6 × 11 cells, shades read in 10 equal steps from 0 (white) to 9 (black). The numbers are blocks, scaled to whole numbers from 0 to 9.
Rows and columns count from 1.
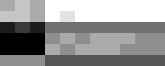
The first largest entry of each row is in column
1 3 1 1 1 4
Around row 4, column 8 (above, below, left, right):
5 3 3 3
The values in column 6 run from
0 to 6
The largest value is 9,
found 6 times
